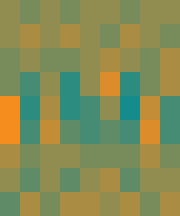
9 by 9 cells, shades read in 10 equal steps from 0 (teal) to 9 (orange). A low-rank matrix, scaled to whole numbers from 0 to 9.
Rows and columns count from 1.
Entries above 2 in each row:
9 9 9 6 4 5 9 9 9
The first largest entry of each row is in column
1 2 6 6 1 1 1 6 2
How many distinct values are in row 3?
3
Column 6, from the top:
5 4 6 8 5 3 4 6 5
